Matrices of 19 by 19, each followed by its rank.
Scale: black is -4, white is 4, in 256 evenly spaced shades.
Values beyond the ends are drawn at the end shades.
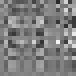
two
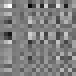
two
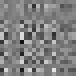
two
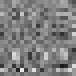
three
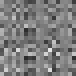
three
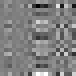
two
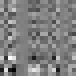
two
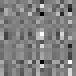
two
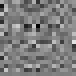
three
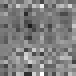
three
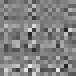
three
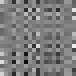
two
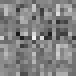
three
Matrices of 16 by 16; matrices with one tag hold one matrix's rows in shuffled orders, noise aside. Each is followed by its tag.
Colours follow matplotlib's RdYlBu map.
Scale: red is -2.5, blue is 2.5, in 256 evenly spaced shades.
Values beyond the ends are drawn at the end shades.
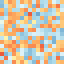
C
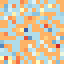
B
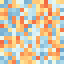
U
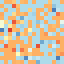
C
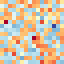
B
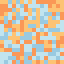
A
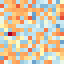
C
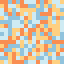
U
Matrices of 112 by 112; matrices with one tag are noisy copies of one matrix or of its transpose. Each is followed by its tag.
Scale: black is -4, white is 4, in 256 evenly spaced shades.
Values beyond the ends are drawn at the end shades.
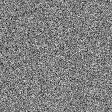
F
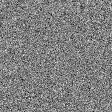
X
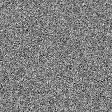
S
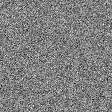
S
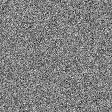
S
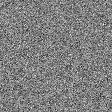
S
